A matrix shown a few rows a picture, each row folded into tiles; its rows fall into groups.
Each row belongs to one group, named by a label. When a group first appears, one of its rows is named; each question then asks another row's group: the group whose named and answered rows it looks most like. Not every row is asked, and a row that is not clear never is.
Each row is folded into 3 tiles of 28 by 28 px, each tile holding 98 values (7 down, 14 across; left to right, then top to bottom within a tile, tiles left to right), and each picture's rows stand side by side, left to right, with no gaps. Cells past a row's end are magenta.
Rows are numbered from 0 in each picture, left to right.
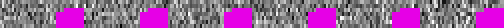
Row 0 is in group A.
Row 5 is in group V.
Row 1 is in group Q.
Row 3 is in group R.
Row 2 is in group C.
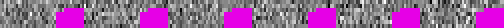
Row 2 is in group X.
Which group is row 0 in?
C
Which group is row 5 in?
V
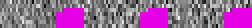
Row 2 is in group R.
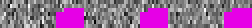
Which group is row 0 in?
A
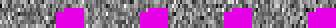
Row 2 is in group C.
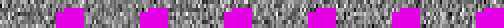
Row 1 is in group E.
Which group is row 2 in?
R
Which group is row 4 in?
Q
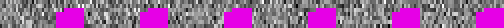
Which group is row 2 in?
Q
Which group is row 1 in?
C
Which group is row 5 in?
E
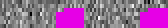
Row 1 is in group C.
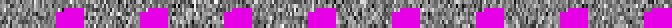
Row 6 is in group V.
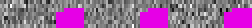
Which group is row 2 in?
E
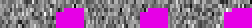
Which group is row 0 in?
C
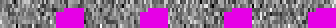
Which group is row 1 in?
V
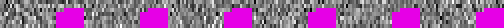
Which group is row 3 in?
E
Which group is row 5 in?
V
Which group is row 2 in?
V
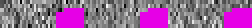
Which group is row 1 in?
X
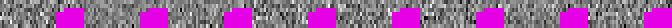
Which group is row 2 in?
X
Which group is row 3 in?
A
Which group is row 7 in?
Q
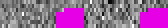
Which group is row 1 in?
X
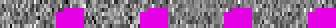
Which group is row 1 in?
Q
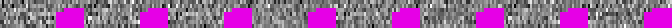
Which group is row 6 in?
A
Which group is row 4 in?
Q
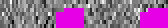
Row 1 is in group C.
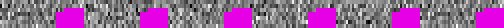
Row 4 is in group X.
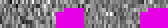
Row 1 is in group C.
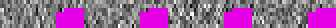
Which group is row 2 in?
X
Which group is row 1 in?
X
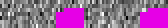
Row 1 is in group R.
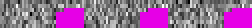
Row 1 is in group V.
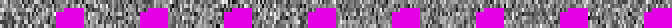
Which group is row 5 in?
E
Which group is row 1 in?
E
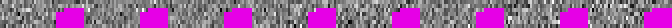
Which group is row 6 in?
A
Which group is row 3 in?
X
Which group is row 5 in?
X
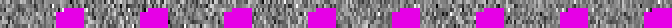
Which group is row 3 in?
V
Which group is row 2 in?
V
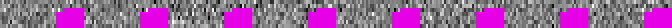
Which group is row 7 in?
C
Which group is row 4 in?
E
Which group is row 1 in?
E
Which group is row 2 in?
R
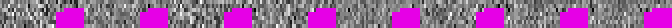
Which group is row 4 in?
X
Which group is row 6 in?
E
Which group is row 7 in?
E
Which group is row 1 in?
X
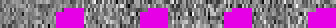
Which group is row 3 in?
V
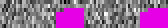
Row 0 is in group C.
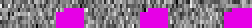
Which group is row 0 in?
Q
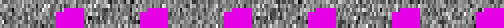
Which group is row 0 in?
X
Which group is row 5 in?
C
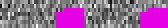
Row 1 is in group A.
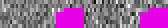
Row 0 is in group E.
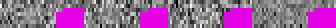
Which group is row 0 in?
Q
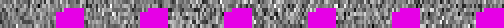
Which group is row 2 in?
R
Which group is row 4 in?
Q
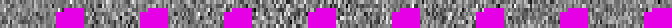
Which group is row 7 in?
E
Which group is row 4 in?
A
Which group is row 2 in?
C
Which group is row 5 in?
C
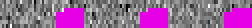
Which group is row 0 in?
E
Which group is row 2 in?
X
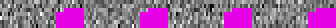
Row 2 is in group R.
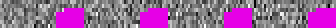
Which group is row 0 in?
X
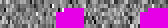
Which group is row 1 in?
Q
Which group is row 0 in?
E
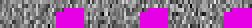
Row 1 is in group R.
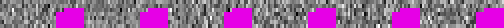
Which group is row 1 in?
R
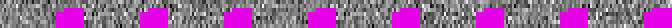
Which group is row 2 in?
E
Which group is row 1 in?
Q
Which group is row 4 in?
Q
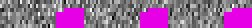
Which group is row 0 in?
R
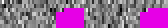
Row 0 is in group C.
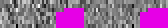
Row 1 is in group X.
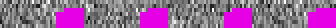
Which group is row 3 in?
V
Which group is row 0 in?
V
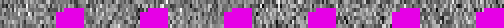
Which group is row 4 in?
Q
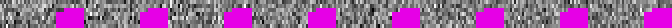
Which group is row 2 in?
A
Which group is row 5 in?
V
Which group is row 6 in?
C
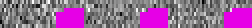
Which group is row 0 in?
V
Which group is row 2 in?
E
